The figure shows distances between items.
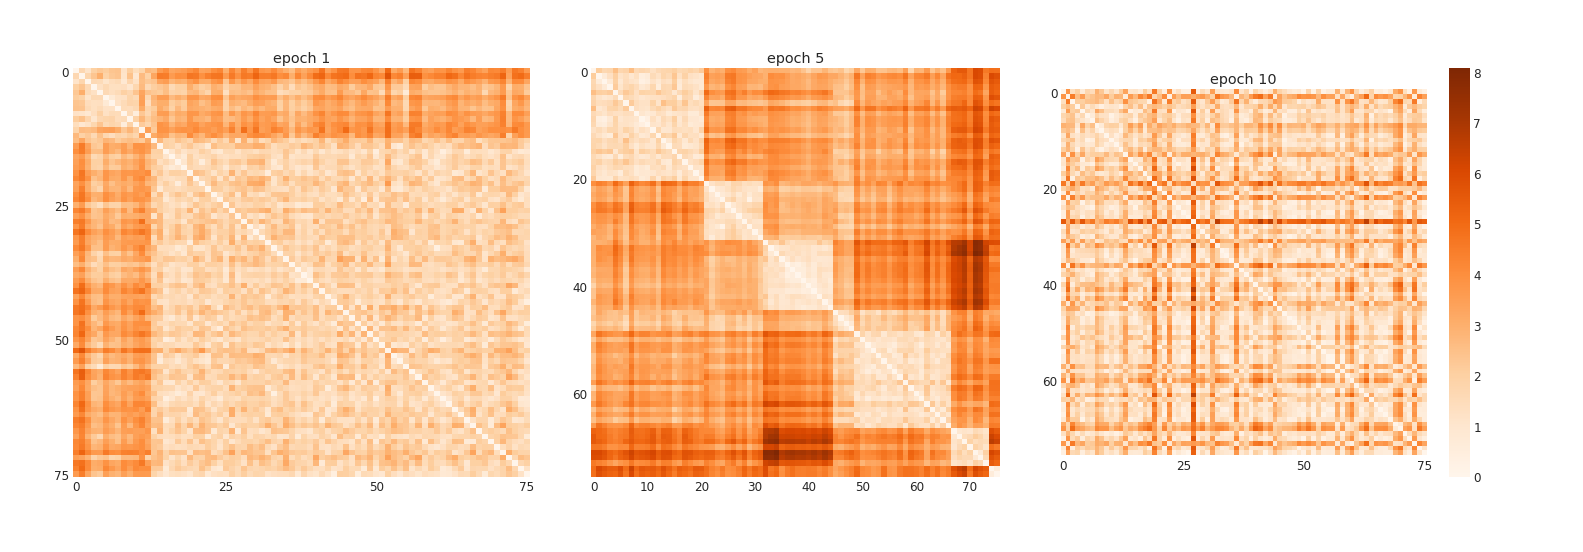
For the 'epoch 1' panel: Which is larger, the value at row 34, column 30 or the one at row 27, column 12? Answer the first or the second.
the second
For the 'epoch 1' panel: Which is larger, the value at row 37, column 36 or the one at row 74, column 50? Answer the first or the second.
the first
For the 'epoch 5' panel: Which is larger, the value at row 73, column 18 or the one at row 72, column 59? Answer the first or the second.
the second
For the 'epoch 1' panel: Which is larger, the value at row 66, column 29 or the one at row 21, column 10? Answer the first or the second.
the second
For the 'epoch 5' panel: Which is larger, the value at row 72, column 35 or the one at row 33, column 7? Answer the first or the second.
the first
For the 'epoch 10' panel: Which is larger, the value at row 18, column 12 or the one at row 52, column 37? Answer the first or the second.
the first
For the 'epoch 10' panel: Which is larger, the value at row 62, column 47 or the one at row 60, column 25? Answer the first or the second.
the second
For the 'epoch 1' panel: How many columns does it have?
76
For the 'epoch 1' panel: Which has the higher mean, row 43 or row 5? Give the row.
5
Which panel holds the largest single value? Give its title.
epoch 5
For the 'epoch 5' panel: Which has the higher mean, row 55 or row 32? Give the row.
32
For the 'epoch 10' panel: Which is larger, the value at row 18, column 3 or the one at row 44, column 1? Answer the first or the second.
the first
